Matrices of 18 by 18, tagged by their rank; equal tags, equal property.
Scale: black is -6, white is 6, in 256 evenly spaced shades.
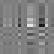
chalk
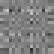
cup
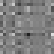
cup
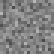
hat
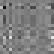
cup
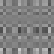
chalk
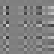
chalk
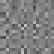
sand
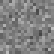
hat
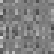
sand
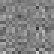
sand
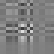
chalk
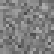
hat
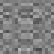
cup
